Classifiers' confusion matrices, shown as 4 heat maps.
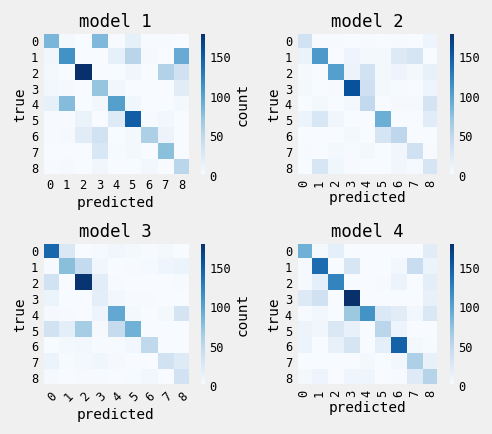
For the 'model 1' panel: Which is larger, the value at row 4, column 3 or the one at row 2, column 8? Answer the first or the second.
the second
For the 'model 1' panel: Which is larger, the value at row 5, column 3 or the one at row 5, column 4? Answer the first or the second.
the second
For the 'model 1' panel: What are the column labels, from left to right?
0, 1, 2, 3, 4, 5, 6, 7, 8
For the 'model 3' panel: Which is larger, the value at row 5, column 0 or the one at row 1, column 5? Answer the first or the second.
the first
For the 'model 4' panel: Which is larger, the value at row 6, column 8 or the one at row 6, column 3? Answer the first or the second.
the second
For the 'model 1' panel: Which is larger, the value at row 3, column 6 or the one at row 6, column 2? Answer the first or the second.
the second
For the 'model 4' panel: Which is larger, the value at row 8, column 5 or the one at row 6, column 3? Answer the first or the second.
the second
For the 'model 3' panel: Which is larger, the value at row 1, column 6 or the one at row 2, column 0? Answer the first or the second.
the second
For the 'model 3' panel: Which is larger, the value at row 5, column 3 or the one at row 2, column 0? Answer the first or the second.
the second
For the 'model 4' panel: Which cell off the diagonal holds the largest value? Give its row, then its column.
4, 3
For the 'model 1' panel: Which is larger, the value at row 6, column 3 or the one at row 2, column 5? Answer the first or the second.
the first
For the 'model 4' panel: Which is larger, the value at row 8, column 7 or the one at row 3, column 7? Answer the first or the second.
the first
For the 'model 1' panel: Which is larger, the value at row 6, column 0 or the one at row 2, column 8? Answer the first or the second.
the second
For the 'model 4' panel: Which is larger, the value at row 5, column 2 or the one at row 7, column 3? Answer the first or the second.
the first
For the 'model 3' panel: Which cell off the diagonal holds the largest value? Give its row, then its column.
5, 2
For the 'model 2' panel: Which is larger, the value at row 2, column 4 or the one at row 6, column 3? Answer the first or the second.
the first
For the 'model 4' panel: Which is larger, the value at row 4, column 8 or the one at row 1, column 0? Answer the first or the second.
the first
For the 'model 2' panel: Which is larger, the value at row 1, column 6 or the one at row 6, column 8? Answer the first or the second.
the first
